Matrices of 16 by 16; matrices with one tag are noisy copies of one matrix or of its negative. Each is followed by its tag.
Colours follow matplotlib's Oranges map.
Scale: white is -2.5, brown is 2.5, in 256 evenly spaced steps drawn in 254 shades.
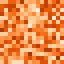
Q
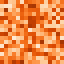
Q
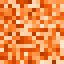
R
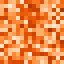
Q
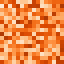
R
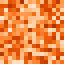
Q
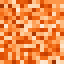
R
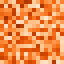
R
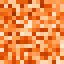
R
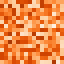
R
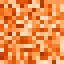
R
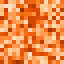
Q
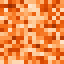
Q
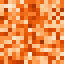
Q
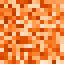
R
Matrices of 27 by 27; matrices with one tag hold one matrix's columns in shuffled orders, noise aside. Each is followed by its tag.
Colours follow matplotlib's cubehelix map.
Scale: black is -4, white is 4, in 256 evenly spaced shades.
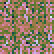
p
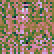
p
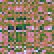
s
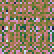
s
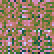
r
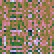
r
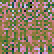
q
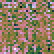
q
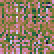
p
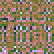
s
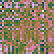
q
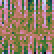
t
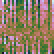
t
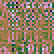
q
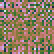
q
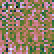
q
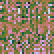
p
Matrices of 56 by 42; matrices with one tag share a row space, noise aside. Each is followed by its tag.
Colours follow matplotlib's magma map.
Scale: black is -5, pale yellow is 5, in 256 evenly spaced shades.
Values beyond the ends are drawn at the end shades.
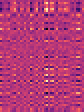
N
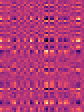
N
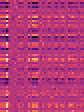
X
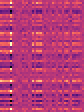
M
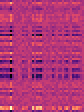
M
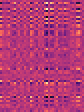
N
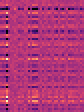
X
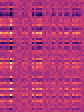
M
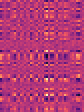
N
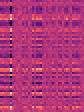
M
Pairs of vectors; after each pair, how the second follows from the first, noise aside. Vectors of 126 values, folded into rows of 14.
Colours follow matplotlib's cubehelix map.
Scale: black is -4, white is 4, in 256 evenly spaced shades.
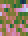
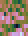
wrapped around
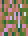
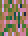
negated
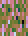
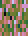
reversed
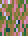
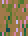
partly zeroed
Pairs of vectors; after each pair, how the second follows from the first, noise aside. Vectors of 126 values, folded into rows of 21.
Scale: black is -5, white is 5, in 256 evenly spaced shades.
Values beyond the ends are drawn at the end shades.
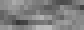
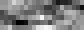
scaled up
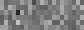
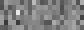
negated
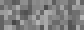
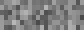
negated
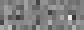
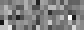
scaled up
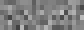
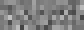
negated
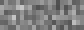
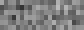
negated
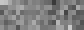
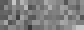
reversed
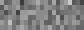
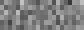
negated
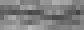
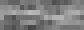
negated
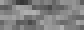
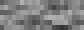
reversed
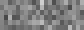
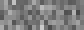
reversed
